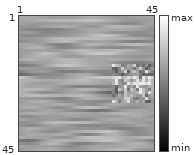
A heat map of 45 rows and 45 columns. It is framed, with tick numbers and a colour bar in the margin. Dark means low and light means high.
An odd patch, rougher than its surroundings, sits in the middle right. Streaks run across, left to right. There is no overall slope. The middle right is the roughest part.
